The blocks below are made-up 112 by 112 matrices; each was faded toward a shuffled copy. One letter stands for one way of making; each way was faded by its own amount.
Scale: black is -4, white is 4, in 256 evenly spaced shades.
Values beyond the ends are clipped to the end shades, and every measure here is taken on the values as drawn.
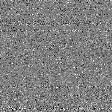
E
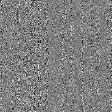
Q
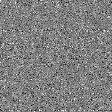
E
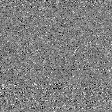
E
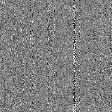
Q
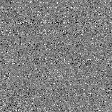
E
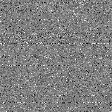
E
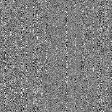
Q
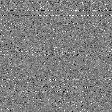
E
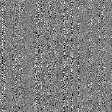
Q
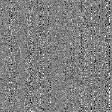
Q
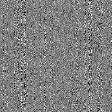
Q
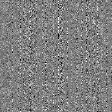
Q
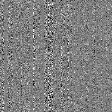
Q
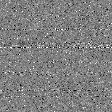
E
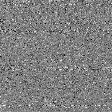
E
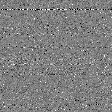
E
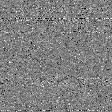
E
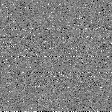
E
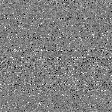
E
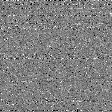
E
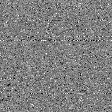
E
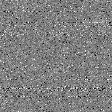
E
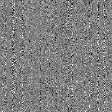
Q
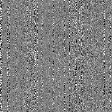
Q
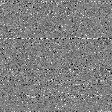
E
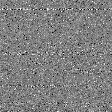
E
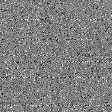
E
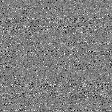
E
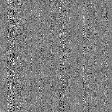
Q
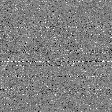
E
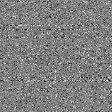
E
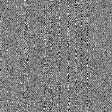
Q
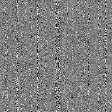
Q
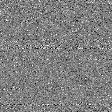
E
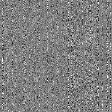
Q
